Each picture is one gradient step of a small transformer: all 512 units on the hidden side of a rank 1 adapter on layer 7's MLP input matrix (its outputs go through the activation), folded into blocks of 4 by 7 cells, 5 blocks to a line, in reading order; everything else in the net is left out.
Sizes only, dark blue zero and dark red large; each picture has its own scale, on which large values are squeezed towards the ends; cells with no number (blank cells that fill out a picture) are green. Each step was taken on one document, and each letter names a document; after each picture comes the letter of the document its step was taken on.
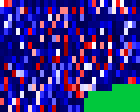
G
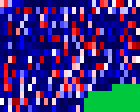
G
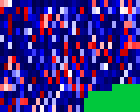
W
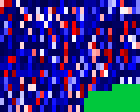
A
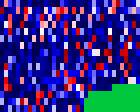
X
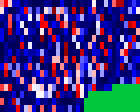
A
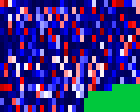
A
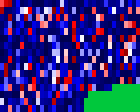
A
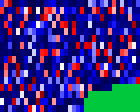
G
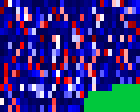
A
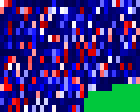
G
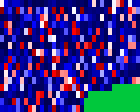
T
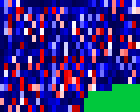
X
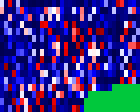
X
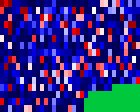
G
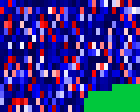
W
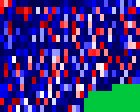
G
